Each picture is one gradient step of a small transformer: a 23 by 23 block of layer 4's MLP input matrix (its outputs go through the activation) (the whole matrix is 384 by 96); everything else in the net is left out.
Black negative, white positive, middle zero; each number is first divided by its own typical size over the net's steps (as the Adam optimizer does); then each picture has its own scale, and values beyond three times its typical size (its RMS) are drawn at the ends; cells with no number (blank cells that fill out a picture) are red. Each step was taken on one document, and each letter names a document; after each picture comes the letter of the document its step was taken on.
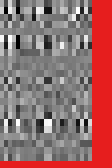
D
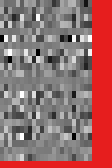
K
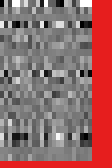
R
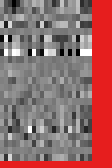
D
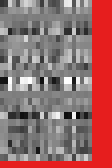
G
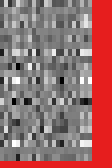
R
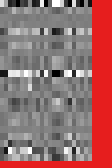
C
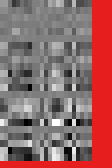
C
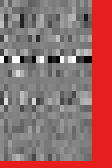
K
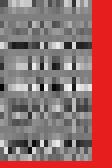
G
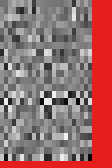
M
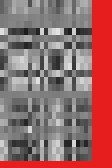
G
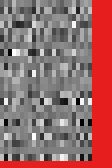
D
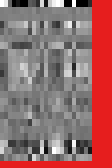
C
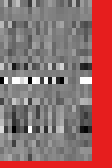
R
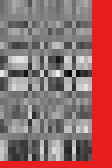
G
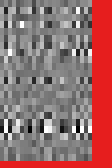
D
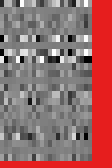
K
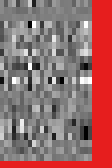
R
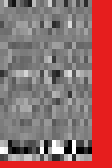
C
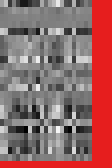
G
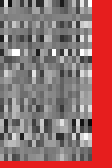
D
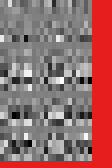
C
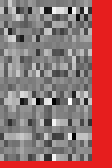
M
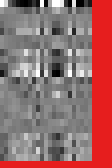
C
